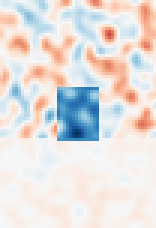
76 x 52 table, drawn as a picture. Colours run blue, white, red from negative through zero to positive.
Seam: horizontal, 60% of the way down, the bottom part calmer. Roughest part: centre. Ninth with the lowest average: centre. Slope: none. Histogram: skewed, a long tail of low values. Odd patch: lower, in the centre. Stripes: none.
